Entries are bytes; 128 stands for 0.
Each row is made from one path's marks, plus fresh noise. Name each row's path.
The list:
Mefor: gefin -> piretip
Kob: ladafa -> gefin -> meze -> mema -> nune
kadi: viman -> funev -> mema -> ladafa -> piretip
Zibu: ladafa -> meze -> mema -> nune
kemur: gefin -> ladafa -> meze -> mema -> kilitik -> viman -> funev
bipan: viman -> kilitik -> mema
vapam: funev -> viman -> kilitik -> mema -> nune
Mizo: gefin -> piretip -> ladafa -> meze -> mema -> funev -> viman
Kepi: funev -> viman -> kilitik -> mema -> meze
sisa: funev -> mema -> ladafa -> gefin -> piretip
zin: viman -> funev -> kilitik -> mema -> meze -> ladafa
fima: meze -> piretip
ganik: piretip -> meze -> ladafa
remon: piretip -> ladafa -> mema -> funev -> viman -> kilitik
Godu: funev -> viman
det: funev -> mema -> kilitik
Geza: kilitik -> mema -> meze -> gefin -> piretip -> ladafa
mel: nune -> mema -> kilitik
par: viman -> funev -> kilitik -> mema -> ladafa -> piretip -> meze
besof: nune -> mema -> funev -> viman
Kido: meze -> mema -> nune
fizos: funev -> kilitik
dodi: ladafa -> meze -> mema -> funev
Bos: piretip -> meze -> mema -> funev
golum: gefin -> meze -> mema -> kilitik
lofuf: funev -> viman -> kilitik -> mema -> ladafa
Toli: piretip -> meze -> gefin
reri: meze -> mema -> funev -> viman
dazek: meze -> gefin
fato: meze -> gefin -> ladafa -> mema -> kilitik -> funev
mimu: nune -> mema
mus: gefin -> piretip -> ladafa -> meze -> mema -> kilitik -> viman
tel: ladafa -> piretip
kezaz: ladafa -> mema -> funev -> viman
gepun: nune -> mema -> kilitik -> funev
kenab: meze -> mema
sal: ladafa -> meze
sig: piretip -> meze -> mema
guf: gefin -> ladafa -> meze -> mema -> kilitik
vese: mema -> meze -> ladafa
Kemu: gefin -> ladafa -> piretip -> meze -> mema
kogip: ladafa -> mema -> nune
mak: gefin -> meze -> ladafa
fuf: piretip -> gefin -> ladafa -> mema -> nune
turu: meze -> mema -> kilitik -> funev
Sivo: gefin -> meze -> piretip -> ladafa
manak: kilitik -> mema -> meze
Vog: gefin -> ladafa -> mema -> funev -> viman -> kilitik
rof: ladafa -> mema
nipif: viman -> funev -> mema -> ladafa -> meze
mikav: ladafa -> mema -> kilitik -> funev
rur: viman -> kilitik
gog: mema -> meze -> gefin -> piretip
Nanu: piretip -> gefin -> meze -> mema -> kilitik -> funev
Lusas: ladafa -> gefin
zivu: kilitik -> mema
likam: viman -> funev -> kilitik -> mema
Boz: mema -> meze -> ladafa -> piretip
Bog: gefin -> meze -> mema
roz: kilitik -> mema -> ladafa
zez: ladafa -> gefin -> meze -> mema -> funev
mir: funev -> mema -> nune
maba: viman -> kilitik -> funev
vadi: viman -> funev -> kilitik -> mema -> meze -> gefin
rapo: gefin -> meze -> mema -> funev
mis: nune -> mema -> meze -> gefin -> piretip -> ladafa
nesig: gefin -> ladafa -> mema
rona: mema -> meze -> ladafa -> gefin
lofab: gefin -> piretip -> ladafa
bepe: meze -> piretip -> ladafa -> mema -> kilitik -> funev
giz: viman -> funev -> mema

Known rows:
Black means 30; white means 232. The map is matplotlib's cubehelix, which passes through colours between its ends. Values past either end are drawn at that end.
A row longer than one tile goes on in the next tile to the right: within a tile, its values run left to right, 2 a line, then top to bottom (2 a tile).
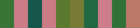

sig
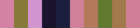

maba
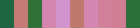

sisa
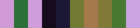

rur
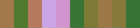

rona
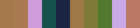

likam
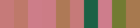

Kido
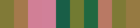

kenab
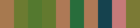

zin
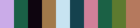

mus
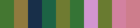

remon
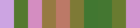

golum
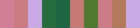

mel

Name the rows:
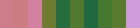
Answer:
manak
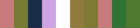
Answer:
mis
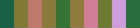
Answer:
kezaz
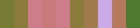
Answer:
kogip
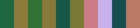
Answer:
tel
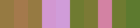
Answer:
Zibu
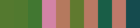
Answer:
nipif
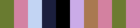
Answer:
fizos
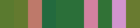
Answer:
lofuf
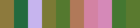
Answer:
Lusas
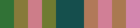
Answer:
roz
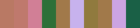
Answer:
besof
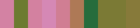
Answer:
Bog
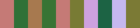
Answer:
Vog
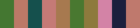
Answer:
ganik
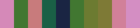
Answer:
bipan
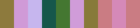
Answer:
gepun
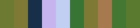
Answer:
Kemu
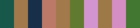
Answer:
kadi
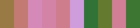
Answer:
rapo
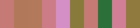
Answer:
fato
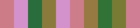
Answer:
Nanu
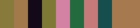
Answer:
par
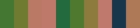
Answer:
sal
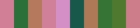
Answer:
guf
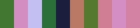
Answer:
det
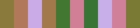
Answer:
mimu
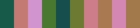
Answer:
mikav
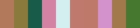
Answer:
fuf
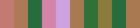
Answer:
gog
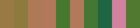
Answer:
reri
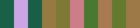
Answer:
Bos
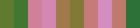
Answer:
nesig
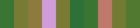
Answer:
vese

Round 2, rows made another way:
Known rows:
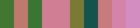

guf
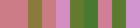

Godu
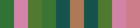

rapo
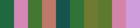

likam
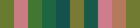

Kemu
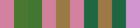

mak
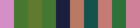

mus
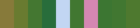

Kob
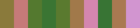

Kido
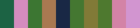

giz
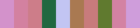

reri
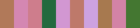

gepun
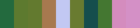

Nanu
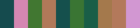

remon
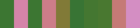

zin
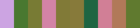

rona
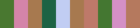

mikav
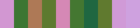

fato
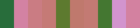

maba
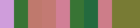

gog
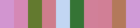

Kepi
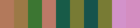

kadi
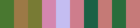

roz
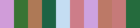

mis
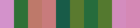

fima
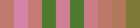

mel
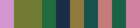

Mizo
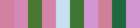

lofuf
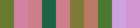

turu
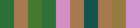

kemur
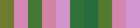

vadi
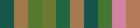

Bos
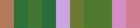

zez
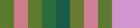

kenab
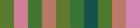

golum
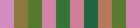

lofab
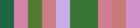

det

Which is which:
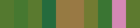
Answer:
dodi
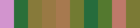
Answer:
tel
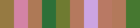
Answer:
mimu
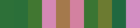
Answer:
ganik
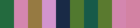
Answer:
rur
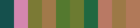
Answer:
zivu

